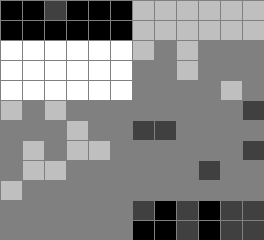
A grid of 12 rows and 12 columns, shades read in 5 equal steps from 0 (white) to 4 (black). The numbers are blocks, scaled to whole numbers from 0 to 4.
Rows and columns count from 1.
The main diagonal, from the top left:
4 4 0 0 0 2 3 2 2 2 3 3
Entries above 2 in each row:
6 6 0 0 0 1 2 1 1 0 6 6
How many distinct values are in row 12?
3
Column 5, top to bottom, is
4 4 0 0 0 2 2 1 2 2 2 2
